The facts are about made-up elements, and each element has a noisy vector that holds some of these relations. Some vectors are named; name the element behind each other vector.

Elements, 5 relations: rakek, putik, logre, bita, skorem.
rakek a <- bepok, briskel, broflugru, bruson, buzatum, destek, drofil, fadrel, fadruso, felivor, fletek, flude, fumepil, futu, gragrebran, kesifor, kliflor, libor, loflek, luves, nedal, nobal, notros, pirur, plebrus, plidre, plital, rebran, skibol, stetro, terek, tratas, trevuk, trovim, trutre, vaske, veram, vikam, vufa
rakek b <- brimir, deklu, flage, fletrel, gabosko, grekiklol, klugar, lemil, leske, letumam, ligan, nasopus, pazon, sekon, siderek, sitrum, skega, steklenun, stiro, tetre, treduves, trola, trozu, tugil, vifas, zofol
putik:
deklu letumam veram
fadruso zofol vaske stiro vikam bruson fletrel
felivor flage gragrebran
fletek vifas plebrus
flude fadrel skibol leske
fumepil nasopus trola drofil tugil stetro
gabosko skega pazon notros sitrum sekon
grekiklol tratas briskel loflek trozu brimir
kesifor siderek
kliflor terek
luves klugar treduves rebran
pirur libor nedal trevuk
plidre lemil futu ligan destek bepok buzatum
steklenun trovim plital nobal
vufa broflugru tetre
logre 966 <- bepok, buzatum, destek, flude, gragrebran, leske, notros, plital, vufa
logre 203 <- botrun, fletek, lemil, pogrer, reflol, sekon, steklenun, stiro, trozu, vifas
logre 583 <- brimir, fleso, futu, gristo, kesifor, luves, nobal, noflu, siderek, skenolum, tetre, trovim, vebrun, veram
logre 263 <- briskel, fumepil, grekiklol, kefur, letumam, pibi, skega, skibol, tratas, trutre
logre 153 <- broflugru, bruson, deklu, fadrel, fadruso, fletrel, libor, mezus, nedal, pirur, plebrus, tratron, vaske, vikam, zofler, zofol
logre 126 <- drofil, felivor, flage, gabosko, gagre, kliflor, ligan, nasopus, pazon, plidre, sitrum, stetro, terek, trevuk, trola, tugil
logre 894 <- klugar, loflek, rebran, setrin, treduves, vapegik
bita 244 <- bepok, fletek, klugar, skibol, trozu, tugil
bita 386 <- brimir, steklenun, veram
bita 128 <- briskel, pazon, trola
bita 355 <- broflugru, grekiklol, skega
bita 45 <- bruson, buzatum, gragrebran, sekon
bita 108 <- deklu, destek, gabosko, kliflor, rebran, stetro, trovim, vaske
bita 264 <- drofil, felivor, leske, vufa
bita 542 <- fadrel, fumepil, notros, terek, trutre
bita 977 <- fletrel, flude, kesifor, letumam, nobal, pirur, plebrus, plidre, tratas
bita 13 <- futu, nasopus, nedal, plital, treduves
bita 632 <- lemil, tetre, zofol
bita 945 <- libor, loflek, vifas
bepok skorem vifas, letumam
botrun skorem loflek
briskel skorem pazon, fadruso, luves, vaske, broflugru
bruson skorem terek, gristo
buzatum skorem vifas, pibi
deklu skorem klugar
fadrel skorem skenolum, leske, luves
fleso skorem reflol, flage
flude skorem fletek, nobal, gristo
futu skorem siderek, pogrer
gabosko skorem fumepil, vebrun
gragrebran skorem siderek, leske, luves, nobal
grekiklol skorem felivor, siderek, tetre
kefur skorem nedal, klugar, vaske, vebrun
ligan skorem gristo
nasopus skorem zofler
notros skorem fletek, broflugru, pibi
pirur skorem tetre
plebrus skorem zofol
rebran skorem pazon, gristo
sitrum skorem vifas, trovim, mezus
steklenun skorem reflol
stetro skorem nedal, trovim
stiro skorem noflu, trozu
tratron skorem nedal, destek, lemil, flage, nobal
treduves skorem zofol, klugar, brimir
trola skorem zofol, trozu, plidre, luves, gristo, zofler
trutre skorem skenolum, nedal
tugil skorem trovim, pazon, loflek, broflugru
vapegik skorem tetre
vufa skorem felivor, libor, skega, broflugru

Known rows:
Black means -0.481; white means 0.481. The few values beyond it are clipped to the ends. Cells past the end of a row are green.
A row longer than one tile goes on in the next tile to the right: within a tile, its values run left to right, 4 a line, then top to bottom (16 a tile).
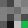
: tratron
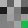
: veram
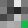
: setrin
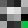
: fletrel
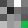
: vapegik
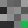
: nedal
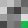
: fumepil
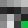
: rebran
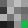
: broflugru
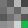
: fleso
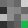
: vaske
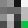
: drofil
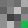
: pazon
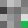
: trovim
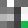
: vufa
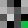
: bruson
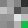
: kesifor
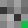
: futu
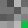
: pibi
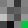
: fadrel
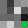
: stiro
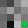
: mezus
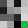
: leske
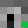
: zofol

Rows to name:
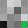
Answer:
kliflor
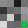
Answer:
notros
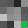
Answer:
plebrus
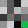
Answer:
trozu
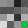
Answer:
gragrebran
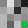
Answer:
flude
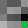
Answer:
ligan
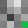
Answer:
skega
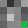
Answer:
trevuk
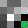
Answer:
stetro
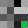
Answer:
tugil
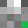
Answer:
grekiklol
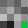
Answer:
libor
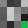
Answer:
vikam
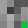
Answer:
trutre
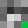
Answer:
loflek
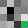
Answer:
klugar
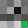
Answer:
gristo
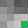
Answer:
tratas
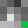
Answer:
nobal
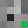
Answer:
flage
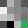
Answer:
pirur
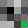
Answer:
treduves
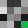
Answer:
sekon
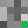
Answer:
terek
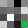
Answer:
bepok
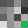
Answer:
tetre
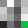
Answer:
felivor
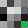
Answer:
brimir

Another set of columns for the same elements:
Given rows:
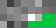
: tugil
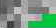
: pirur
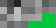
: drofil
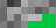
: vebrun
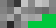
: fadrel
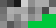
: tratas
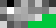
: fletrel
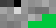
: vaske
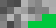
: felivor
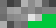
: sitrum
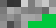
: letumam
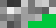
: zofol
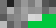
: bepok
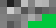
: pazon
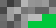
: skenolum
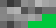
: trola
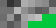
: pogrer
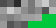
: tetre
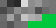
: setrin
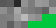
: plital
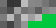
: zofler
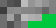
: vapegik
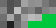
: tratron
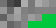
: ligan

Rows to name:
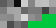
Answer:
treduves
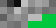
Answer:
stiro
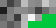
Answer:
fletek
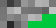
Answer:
nasopus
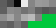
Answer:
skibol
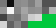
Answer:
buzatum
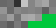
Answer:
gragrebran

